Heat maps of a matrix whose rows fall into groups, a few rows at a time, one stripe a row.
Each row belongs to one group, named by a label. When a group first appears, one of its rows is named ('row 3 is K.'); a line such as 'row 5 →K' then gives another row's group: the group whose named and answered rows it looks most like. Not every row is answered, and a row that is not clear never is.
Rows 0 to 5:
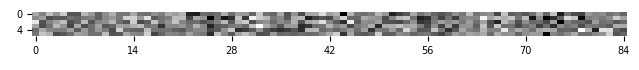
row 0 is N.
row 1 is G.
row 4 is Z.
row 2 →N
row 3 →G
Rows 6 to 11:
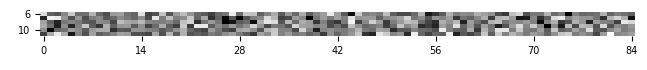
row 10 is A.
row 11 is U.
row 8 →G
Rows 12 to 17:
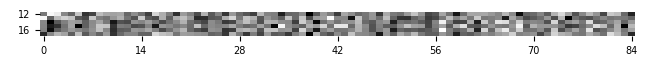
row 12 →Z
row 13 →N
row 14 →A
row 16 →A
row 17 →Z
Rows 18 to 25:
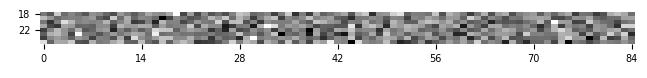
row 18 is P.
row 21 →G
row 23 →Z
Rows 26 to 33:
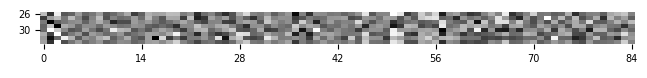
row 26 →P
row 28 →A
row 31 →P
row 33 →P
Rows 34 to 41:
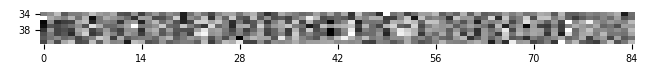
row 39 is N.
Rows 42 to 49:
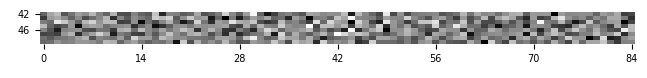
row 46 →G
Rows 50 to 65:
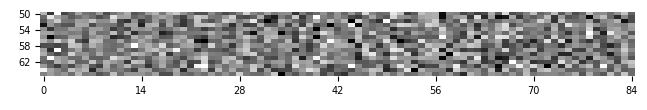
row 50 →P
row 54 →A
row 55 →Z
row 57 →N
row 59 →P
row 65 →Z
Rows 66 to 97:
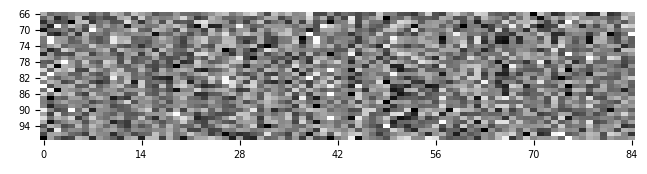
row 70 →U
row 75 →G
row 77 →Z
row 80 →N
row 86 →N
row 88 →G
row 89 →A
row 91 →P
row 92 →N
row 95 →P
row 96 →Z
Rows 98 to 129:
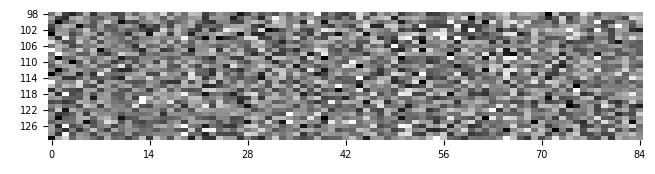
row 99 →G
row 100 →A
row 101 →U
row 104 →P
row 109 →A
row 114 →G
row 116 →N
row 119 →G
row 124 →A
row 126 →P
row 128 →P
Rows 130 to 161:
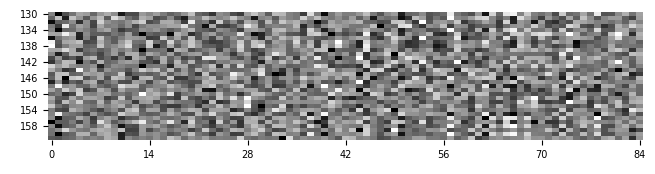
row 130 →A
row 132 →U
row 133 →P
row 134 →A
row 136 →U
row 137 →N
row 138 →N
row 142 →U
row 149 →N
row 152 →P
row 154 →G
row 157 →U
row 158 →A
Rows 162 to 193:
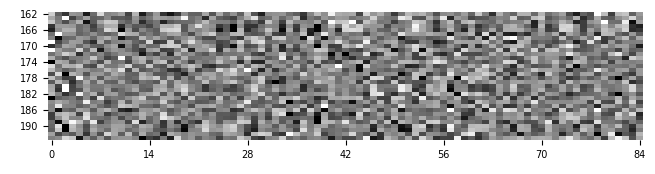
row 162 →Z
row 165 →Z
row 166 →Z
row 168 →A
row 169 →N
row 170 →Z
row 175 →N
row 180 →P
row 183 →U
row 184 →Z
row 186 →A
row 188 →Z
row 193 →U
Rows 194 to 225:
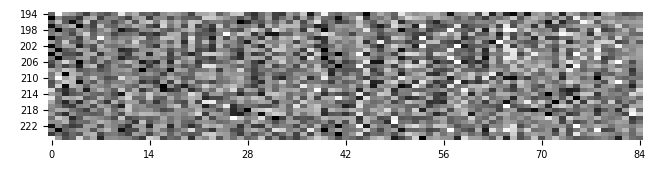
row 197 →U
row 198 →A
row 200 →U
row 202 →U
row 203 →A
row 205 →A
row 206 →U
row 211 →U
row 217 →G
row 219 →G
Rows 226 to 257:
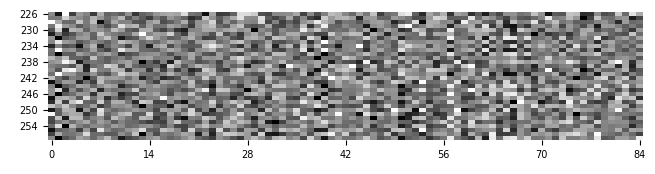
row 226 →P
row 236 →A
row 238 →U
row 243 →U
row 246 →A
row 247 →Z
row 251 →N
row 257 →A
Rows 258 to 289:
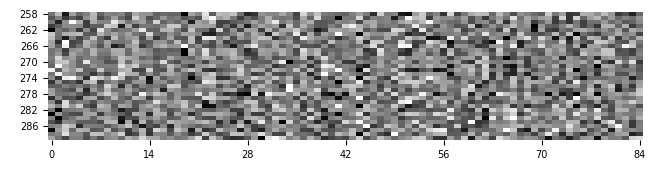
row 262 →U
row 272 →N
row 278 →G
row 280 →P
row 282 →A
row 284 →A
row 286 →U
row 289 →G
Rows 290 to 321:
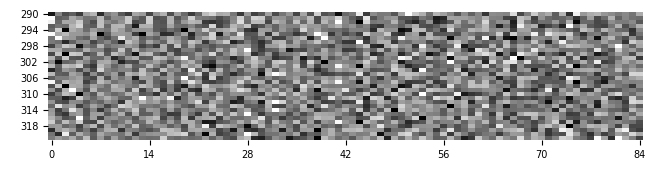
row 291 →N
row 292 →N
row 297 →G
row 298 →U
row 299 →Z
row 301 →P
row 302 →A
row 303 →N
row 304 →U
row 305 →G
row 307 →N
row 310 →U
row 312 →G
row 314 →G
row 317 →N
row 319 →Z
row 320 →P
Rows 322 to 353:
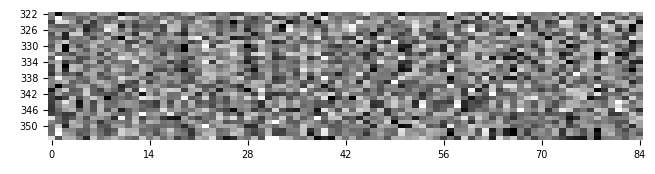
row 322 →A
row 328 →G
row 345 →U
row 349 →G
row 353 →G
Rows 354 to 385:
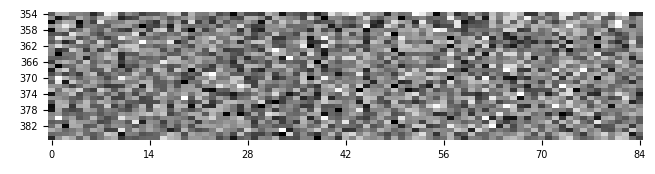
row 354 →Z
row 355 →A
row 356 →U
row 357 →U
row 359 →G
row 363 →G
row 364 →A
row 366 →Z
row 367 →A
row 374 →Z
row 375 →P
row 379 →G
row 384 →Z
